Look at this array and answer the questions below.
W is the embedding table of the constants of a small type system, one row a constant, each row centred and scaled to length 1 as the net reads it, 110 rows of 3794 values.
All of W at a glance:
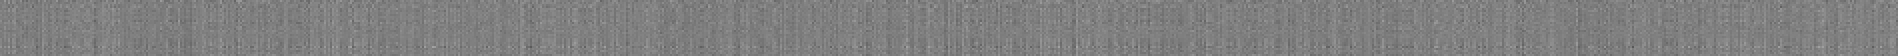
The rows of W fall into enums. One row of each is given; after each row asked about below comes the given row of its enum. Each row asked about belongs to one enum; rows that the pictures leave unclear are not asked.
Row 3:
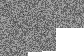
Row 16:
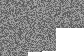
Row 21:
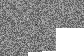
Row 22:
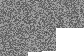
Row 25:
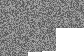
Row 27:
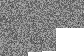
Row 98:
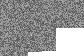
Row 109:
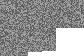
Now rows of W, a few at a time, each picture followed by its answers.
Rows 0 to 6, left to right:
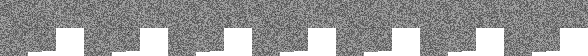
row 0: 3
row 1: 3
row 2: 22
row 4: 3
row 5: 22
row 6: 25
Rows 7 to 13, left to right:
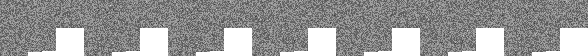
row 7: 16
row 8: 98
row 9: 98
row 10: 27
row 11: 16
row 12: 27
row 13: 98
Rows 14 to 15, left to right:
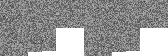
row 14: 27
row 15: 98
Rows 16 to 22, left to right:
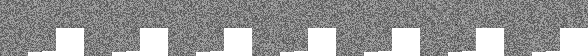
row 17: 25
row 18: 25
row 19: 27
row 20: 25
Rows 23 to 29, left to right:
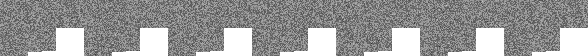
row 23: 22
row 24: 98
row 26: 109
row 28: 98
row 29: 22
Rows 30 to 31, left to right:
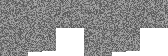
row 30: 16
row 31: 109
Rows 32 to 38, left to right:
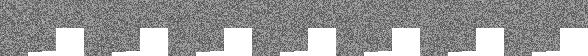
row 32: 21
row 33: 98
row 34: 27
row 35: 109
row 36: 27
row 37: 98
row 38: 109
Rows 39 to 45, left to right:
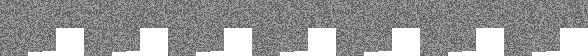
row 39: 16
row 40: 109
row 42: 22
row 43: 109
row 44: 27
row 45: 22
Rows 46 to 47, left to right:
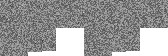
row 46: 27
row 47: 22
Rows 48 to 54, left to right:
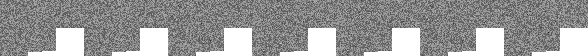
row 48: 16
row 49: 16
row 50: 27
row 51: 98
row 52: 98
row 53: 27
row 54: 3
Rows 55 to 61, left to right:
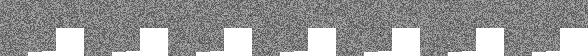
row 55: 22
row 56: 16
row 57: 27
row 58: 3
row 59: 3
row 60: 98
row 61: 109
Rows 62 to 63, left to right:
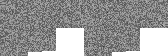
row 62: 109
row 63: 98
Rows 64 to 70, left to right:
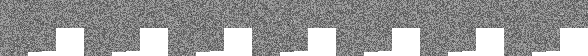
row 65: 16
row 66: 3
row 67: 21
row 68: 109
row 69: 25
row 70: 27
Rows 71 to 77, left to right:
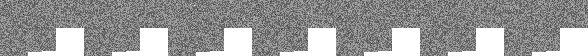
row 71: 3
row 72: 16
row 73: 98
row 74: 3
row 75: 27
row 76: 3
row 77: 109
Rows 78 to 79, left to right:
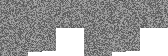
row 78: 16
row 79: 22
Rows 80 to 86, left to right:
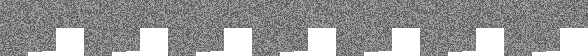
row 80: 22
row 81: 109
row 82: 16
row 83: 3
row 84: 25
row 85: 109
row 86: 27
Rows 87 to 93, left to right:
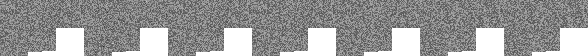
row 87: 109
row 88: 98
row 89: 109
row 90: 109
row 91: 16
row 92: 22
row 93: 22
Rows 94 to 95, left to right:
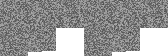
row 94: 22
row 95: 22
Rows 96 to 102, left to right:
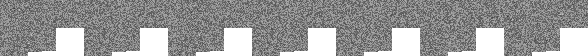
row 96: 98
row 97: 16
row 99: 16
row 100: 16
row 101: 22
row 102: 27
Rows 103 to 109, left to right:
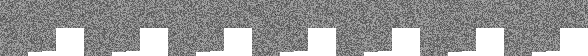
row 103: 27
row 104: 16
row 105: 25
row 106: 3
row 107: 22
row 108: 98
